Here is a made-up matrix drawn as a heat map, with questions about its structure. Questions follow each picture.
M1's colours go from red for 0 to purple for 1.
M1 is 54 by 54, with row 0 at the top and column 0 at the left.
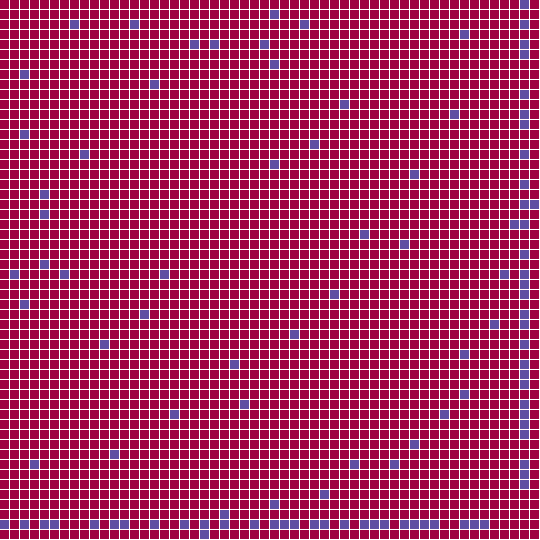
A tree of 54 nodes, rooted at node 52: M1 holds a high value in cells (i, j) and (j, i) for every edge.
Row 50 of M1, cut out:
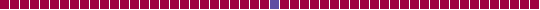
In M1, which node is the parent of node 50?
27
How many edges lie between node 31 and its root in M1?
1
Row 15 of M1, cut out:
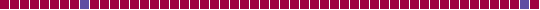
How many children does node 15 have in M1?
1
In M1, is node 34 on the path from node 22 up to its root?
no
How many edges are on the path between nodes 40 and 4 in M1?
2
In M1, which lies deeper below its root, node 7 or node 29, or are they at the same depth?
node 7
